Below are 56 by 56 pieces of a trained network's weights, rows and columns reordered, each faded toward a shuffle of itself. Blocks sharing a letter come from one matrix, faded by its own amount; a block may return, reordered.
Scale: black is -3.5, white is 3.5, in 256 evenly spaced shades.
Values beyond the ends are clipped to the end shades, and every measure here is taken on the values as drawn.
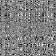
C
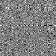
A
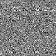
A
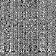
C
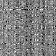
C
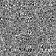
A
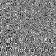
A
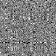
A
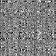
C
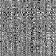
C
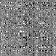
C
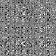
C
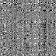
C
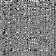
C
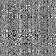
C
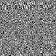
A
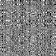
C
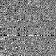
A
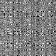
C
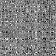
C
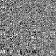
A
